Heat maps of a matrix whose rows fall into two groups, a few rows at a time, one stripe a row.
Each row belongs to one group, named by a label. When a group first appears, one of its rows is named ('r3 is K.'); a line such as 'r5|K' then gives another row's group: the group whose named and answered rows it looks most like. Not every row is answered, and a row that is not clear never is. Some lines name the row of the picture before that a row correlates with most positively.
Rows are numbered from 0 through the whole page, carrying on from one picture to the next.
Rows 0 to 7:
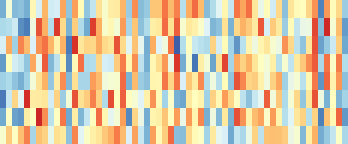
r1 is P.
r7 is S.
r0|P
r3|P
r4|P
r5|S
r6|P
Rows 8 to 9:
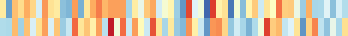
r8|S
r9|S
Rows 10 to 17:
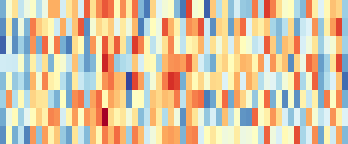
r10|S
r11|P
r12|P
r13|P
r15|P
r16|S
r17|P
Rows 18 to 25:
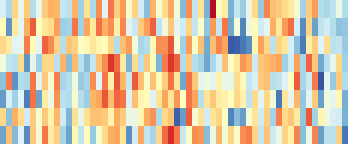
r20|S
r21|P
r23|P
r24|S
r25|P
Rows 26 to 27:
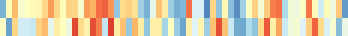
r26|S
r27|S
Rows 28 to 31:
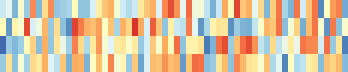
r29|S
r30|P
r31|P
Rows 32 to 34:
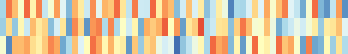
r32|S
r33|P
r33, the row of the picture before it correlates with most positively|31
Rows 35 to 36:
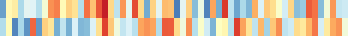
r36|P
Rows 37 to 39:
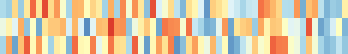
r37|S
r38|P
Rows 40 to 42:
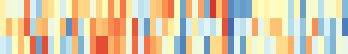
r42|S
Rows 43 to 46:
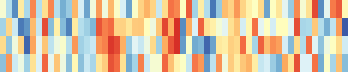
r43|P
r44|P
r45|P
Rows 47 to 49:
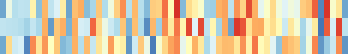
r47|P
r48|P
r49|P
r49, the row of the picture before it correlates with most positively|46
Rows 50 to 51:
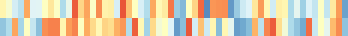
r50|S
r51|S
